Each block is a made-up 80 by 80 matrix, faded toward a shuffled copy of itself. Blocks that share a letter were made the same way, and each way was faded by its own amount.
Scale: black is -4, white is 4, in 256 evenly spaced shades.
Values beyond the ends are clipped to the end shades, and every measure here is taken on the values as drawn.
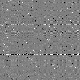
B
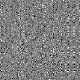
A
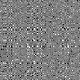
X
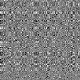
X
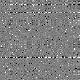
B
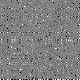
B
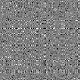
X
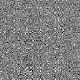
A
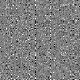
A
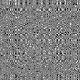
X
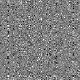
A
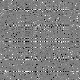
B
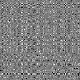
X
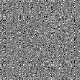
A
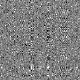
A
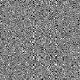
A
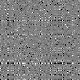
B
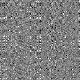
A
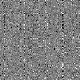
A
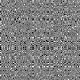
X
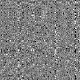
A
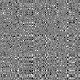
X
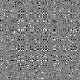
B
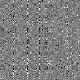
A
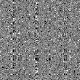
A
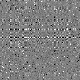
B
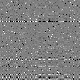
B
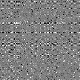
B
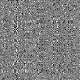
A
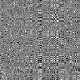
X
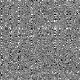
A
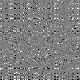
B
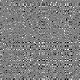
B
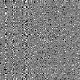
A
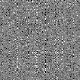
A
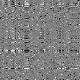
B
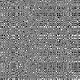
X
